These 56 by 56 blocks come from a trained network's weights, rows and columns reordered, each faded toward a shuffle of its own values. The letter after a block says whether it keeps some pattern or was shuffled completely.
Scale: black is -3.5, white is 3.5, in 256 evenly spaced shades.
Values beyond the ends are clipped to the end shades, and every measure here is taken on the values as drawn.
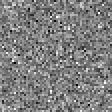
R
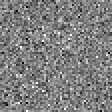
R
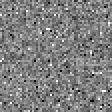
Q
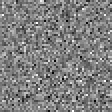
R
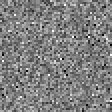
R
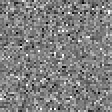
R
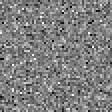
R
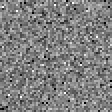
Q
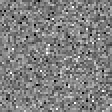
Q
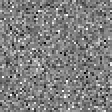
Q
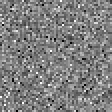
Q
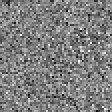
Q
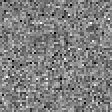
R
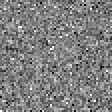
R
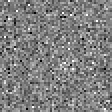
R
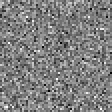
Q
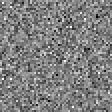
Q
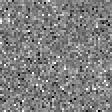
Q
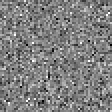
R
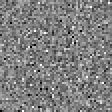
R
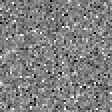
Q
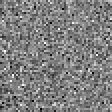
Q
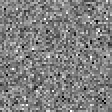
R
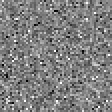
Q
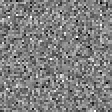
R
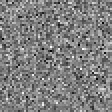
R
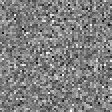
R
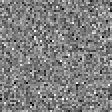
Q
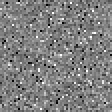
Q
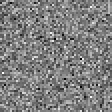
Q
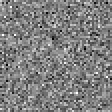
Q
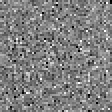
R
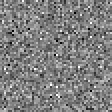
R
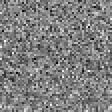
R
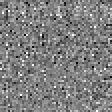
R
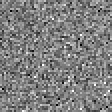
Q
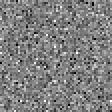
Q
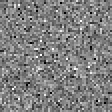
Q
